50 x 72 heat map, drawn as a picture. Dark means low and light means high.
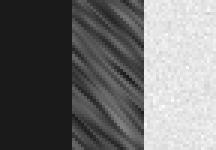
It is made of 1 by 3 panels. Panel 1,1: very low, flat. Panel 1,2: low, slanting down to the right. Panel 1,3: very high, fine-grained, faint in contrast.
